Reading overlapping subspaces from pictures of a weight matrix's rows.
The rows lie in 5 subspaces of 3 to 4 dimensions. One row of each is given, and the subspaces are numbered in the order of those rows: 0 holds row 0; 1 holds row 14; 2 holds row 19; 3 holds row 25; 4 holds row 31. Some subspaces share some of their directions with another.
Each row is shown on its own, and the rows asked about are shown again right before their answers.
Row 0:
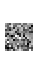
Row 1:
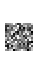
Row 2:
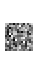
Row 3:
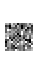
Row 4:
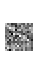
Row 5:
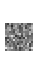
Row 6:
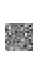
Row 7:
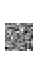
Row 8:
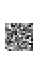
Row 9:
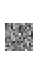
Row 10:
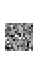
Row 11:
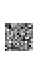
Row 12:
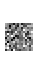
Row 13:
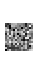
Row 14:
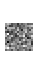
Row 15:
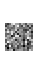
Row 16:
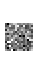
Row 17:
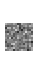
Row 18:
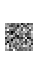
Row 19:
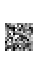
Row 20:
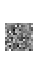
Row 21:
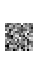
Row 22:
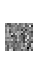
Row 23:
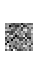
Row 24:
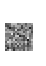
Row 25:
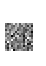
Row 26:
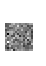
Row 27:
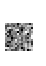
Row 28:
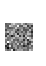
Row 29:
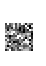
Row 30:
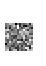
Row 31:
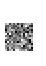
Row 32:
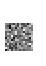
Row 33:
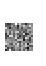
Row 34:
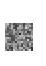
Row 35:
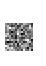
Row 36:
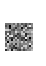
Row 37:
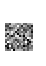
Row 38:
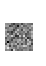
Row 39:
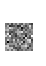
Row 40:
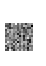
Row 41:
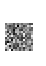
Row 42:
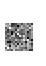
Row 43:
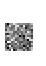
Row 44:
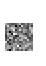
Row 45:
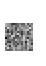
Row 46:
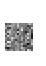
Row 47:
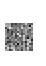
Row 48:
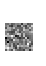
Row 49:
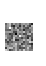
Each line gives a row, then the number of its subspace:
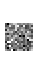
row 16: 0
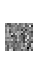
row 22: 3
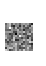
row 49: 3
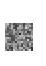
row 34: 0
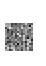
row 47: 4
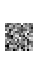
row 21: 1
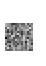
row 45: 3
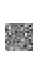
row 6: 4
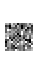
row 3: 4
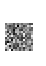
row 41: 2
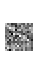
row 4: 2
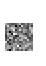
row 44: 2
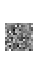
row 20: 2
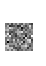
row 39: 3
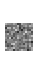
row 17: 1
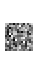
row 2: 3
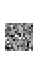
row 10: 0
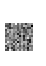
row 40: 4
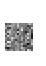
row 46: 1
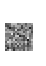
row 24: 2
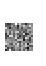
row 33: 4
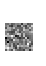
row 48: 0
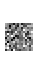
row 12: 3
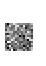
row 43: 0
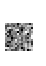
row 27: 1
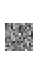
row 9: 0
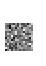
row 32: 3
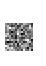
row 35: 3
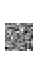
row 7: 1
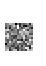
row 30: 4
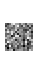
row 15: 3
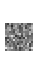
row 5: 0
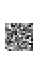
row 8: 3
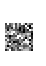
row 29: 0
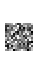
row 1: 1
